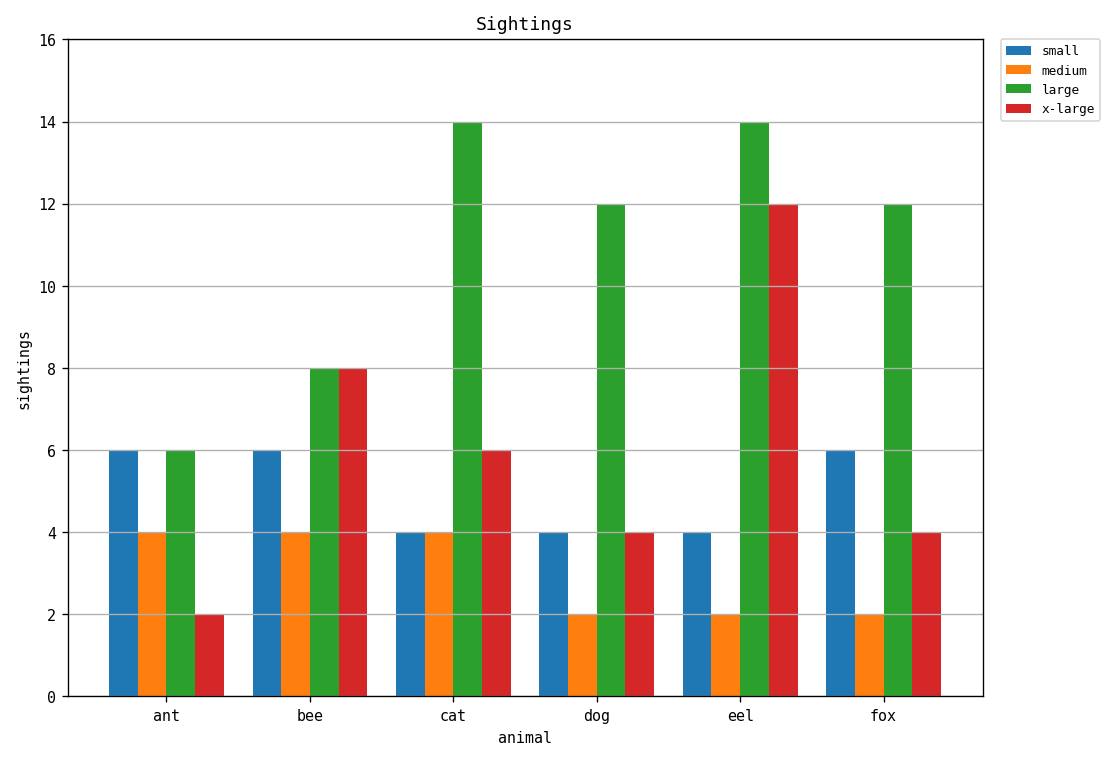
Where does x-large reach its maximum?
eel
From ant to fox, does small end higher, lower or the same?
the same
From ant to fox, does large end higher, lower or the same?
higher
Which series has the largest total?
large
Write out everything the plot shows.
Title: Sightings
x-axis: animal, ticks ant bee cat dog eel fox
y-axis: sightings, ticks 0 2 4 6 8 10 12 14 16
Legend: small, medium, large, x-large
Values:
small: 6 6 4 4 4 6
medium: 4 4 4 2 2 2
large: 6 8 14 12 14 12
x-large: 2 8 6 4 12 4
